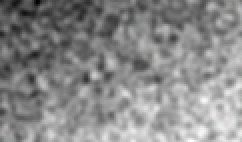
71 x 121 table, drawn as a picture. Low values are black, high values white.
Values rise toward the bottom right. There are no lone odd cells. The texture is blotchy. The ninth with the lowest average is the top left. The histogram is bell-shaped. The bottom right is the ninth with the highest average. Neither half mirrors the other.
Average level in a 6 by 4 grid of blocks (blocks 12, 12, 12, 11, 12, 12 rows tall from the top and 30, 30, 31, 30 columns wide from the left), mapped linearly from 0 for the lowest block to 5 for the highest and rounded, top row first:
0112
1123
1223
2234
2345
3445
